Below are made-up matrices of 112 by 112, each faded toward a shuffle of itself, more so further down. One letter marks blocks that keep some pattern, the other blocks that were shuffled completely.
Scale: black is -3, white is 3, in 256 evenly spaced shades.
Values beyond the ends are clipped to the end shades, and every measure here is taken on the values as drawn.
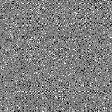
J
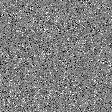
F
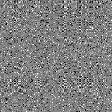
J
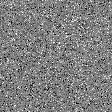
F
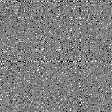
J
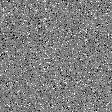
F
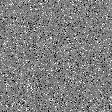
F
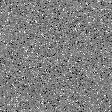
F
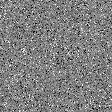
F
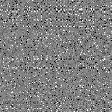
J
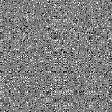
J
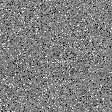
F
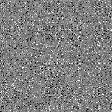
J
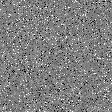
F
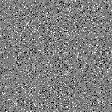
J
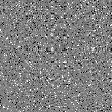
J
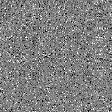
J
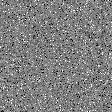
F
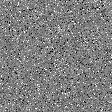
F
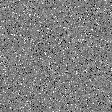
F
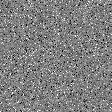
F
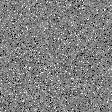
F
